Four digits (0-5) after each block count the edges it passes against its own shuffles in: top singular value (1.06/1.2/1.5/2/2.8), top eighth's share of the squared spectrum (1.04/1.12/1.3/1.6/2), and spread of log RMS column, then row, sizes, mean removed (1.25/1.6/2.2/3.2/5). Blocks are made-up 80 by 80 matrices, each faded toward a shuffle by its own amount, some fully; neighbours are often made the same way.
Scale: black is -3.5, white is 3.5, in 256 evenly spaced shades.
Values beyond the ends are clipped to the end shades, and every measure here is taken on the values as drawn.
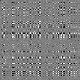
5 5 4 4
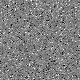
0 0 0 0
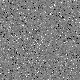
0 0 0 0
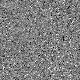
0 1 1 0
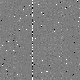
4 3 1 0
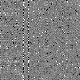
4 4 2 1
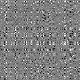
5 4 3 3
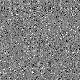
3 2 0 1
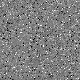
2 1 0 0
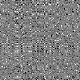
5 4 2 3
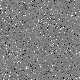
0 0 0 0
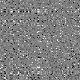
4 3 2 2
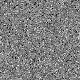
0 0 0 0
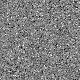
0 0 0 0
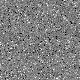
0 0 0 0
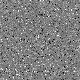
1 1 0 0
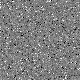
0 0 0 0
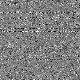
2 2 0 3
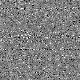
1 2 0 2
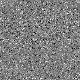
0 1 0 2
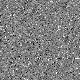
1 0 0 1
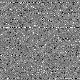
2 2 0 2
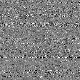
2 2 0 3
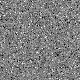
0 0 0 1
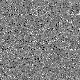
1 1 0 2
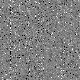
2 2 2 0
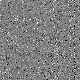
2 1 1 0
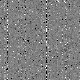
3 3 2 0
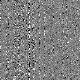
2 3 3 0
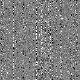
2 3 3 0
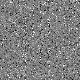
1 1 2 0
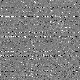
4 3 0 3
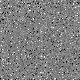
2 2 0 1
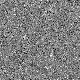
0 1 0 0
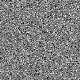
3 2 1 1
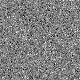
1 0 0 0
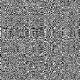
4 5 3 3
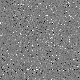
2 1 0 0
